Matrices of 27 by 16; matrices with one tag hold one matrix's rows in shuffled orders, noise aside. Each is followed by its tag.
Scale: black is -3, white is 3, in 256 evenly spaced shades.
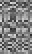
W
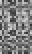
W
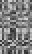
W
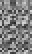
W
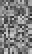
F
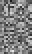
F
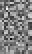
F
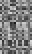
W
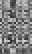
W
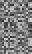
F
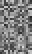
F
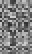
W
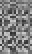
W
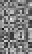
F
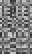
W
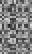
W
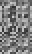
W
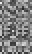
W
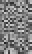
F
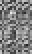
W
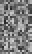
F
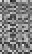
W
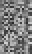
F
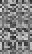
W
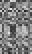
W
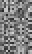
F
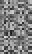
F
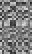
W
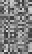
F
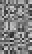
F
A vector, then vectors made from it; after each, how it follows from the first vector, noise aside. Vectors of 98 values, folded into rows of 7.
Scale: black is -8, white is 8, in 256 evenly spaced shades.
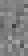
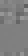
partly zeroed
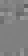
partly zeroed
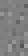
partly zeroed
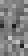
scaled up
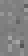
partly zeroed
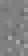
partly zeroed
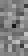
scaled up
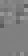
partly zeroed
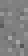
partly zeroed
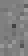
partly zeroed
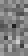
scaled up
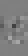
partly zeroed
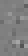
partly zeroed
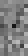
scaled up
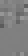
partly zeroed
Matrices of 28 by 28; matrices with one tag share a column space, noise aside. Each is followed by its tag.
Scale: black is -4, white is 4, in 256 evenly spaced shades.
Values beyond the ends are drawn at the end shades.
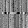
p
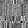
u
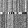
p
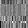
u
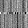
p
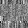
u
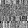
u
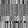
u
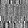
u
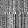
p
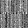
p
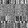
u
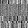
u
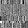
u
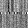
p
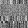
u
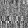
u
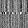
p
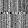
p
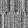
p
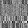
u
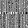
p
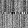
p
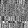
u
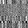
u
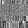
u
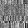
u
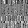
u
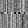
p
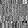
u
